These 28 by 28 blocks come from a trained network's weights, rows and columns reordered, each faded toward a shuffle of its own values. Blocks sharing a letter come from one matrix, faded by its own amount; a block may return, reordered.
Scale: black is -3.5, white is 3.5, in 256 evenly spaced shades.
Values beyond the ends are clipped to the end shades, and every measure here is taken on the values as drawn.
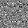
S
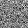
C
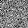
C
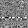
S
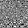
S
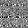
S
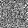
C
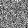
C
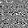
S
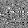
S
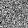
C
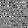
S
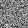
C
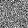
C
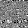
S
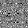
S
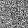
C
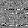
S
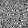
S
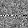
S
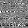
S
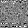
S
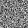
C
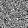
C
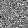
C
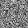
C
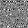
S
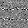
S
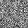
C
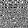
S
